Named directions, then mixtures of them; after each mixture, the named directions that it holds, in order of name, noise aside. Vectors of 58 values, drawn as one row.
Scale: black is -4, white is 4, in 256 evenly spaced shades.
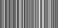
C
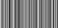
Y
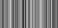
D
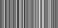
C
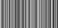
D, Y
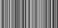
D, Y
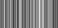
C, D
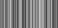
C, D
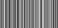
C, Y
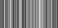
C, D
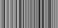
C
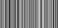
C, Y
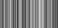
C, D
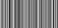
Y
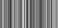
D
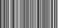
Y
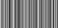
Y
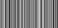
C, Y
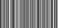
Y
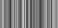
D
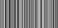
C, Y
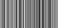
C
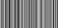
C, Y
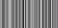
C, D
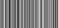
C, Y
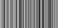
C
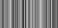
D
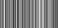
C, D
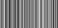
C, Y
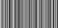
Y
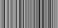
C
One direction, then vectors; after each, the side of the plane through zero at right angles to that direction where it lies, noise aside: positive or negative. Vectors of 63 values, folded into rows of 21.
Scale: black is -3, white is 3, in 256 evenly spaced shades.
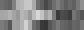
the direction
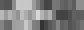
positive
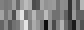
positive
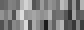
positive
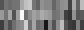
positive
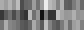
negative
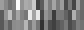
positive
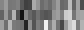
negative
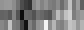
negative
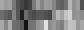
negative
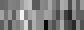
positive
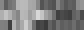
positive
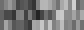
negative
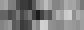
negative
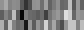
negative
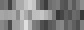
positive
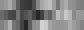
negative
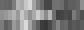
positive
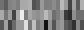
positive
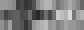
negative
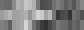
positive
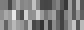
positive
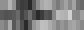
negative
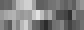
positive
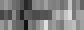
negative
